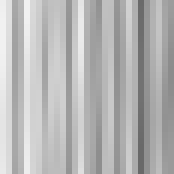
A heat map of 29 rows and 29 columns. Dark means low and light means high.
Slope: up to the left. Average level on the scale: 70%. Histogram: bell-shaped. Stripes: upright, repeating 7 times.
